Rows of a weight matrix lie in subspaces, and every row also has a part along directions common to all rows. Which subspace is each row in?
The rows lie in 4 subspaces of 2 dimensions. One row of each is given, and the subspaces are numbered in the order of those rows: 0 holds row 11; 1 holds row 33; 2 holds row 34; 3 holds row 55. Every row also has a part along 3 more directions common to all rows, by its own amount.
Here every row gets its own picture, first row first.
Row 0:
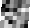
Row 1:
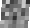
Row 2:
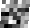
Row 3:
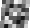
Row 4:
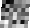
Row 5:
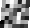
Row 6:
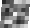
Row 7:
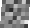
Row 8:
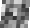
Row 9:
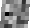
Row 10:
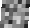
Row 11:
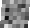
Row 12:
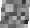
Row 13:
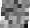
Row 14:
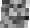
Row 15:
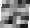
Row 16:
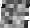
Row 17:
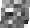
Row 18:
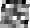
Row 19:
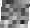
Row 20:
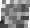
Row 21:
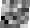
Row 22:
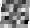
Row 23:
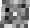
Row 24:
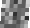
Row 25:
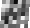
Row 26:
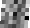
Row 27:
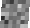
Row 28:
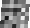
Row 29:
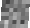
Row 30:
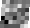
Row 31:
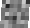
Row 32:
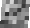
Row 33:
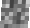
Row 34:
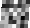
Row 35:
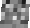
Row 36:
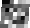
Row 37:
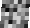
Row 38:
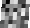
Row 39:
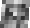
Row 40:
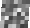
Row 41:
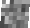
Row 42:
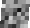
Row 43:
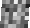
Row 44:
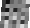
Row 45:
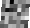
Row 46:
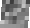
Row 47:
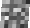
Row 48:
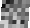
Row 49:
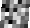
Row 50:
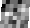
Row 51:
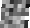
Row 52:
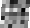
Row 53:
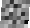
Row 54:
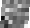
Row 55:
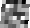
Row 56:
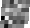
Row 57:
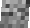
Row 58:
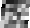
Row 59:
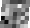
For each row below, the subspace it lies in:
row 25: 0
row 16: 1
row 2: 2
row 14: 1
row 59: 0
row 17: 3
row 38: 3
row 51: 1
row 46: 3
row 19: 2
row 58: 0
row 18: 3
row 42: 2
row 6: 2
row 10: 1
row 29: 2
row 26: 1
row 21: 0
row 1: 3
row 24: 1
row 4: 2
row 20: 1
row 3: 1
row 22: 3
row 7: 3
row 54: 0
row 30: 0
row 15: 2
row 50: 0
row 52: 2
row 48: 2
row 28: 2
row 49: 1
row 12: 3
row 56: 0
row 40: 2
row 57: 1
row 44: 2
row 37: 1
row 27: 0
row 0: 0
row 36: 2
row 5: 1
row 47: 2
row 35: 3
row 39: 0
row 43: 1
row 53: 3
